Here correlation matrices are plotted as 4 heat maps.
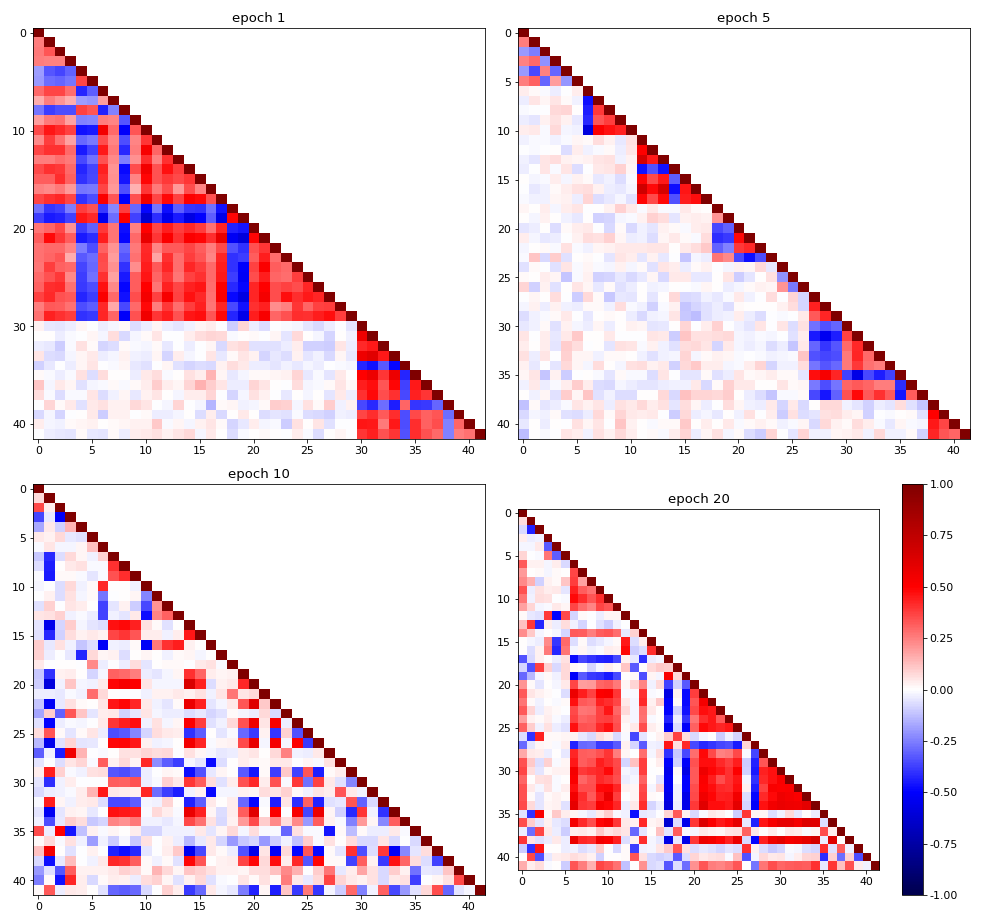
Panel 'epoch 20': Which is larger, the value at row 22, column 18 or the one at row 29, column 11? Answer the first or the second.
the second
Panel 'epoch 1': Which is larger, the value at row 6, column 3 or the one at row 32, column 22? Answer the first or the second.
the first
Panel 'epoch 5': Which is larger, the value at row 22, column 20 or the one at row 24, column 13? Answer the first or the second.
the first
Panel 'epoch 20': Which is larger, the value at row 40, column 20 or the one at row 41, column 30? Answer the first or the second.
the second
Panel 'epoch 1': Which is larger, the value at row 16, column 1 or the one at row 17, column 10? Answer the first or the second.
the second
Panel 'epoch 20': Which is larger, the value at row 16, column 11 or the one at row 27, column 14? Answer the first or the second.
the first
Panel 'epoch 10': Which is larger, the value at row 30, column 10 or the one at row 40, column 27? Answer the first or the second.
the second
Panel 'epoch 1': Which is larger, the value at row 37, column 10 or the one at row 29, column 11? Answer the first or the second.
the second
